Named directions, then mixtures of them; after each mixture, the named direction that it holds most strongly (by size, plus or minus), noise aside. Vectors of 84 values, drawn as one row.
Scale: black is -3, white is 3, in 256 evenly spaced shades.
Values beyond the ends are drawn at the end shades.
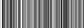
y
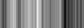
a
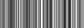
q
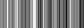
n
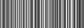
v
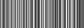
v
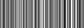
v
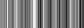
n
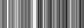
n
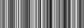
q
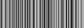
v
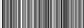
y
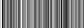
y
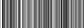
y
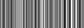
v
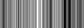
a
